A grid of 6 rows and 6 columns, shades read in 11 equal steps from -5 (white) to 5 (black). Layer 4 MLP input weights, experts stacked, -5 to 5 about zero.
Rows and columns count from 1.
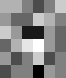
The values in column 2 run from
-2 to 2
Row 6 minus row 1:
4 2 0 3 -1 3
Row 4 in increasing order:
-5 -4 -2 -1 1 1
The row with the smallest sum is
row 4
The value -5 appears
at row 4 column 4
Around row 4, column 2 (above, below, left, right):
-1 2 1 -4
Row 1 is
-2 -2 0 2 0 -3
